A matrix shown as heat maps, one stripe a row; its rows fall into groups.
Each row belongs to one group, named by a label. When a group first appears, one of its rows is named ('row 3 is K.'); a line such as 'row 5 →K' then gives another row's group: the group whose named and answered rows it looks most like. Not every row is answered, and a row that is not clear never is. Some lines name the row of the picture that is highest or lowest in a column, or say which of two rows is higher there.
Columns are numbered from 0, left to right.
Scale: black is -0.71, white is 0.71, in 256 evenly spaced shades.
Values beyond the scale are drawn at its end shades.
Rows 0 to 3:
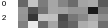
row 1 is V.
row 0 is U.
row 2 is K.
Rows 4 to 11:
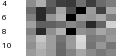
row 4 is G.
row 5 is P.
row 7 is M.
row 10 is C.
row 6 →K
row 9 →C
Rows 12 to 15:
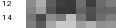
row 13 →G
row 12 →G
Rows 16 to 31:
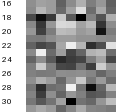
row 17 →C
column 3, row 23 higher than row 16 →Yes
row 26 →V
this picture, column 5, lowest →18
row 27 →C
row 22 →M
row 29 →M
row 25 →G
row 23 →U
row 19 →V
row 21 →V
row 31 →C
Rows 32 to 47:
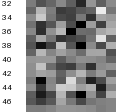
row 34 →G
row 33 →G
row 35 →P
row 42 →C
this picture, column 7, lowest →44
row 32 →P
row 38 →P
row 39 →U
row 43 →M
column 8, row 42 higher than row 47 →No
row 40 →C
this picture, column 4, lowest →36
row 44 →V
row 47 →V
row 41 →G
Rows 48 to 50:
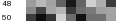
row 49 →K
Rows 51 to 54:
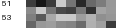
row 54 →U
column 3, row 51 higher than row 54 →Yes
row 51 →P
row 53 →V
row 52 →G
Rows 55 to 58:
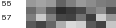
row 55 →C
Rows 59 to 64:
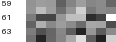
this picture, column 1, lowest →64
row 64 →M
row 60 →C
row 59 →C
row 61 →M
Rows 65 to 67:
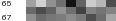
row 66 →P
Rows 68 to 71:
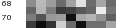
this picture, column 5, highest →68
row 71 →P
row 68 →C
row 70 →K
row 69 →G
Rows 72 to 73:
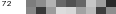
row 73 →V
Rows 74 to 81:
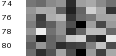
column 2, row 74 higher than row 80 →Yes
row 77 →P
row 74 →K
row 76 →K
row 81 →P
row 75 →U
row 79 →M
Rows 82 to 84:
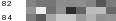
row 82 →V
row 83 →U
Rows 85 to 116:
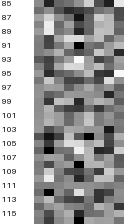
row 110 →U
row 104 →P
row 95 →M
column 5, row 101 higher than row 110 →Yes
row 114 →U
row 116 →K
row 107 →C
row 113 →G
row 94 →V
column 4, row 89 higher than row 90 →No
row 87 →U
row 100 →G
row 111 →V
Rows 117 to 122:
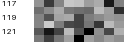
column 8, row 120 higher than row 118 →Yes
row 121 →P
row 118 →U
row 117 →V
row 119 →K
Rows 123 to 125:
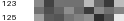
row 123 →M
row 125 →M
